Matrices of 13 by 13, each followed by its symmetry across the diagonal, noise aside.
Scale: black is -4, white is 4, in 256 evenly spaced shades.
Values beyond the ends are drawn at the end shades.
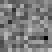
neither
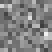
neither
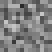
antisymmetric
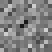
symmetric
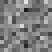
neither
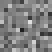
antisymmetric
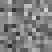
antisymmetric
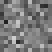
neither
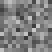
antisymmetric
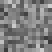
antisymmetric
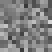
antisymmetric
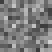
neither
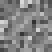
symmetric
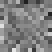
antisymmetric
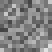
symmetric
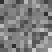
symmetric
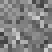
symmetric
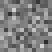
antisymmetric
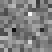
antisymmetric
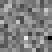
neither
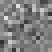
symmetric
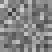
symmetric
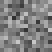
neither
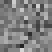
neither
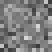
symmetric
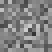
symmetric
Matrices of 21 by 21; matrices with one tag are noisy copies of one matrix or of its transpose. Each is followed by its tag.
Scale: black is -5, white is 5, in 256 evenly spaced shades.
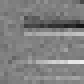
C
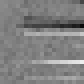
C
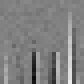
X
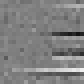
X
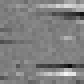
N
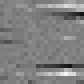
N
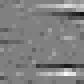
N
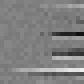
X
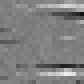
N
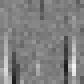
N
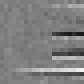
X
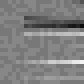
C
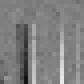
C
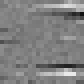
N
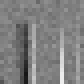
C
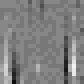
N
